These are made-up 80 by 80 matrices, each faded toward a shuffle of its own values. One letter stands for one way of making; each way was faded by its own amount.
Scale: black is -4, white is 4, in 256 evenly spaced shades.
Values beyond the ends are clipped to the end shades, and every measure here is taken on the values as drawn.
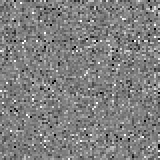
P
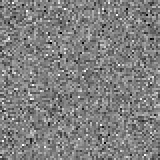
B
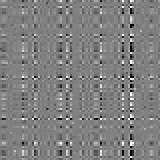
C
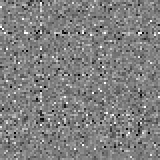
P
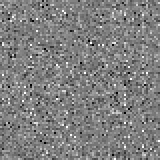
P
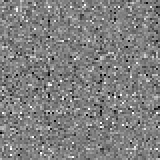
P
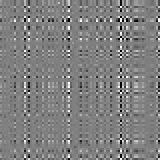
C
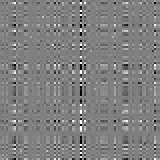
C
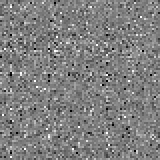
P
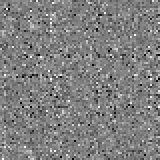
P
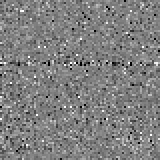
P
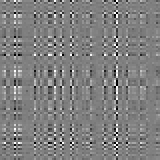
C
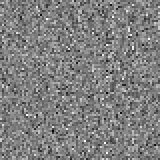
B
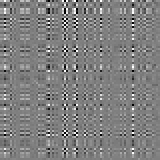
C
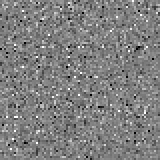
P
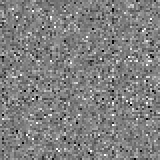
P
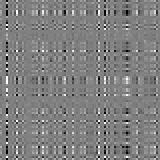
C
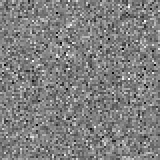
B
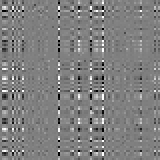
C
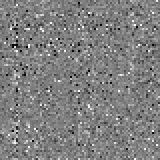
P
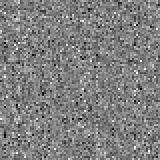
B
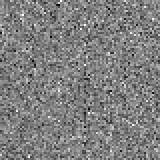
B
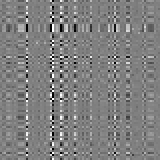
C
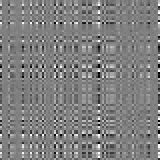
C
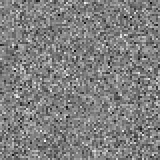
B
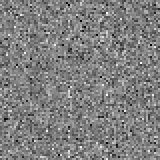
B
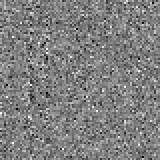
B
